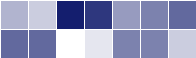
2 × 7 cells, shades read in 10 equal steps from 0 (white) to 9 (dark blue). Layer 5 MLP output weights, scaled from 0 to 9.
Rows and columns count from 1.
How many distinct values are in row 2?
5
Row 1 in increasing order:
2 3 4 5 6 8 9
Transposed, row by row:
3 6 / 2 6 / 9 0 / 8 1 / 4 5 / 5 5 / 6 2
